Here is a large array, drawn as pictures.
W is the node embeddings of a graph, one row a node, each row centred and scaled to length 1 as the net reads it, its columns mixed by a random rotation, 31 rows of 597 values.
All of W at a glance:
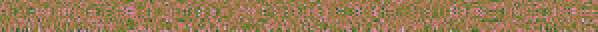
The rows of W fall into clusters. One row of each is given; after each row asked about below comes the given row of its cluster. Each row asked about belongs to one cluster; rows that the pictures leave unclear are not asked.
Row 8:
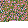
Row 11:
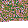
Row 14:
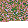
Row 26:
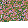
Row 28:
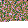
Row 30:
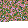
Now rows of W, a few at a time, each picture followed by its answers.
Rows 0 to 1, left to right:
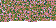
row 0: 28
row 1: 11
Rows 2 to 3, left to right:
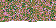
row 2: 11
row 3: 30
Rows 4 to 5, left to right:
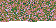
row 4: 14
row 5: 26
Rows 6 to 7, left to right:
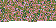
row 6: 30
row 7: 8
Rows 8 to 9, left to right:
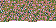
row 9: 8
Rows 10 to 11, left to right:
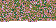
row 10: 14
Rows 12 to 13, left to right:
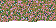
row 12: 8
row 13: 8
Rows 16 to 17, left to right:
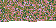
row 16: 30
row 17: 8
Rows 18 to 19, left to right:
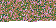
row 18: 26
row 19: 11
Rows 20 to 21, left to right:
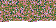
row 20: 11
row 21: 11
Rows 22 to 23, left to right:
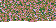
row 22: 28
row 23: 14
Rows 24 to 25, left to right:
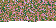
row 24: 30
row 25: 28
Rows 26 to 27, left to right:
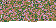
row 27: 28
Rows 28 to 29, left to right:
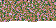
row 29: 28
